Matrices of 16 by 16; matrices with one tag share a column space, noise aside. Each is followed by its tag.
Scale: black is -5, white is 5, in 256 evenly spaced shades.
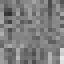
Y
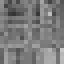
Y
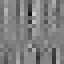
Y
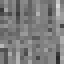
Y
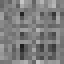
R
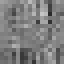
Y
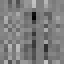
R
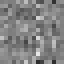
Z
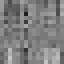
Y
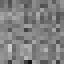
R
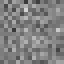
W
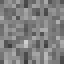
Z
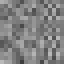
Z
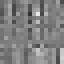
Y
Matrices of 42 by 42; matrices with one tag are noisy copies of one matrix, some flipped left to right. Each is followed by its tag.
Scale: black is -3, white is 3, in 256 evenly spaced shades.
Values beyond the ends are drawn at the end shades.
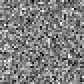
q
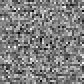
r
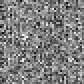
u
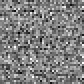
r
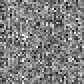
u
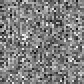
u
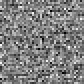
r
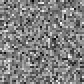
q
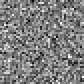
q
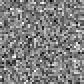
q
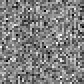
u
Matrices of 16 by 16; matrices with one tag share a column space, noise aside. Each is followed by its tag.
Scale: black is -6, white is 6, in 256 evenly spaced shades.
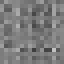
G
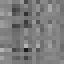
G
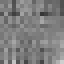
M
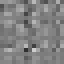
G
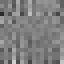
M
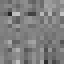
M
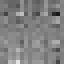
M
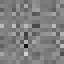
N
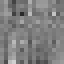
M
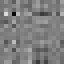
M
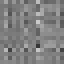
G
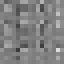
G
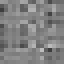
G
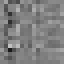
G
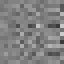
N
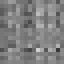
G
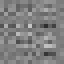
N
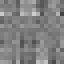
M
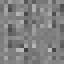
G
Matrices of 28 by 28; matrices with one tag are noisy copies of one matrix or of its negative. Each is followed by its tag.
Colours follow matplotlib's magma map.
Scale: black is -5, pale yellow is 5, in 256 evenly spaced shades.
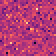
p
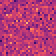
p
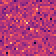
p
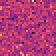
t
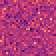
p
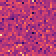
t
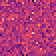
t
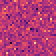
p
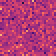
t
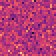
t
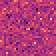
p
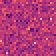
p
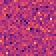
p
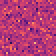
p
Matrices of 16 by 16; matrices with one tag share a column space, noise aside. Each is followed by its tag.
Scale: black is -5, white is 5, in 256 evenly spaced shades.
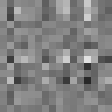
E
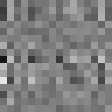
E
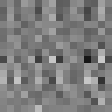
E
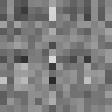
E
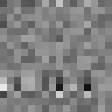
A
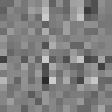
E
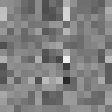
E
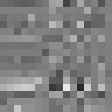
A
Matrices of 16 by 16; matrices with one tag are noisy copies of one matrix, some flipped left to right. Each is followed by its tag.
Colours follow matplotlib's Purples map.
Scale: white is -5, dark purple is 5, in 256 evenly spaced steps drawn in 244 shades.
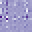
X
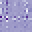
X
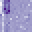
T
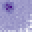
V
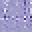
X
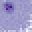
V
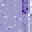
T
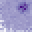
V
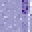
T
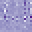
X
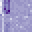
T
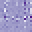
X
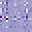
X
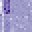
T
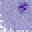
V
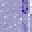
T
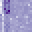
T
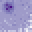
V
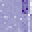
T
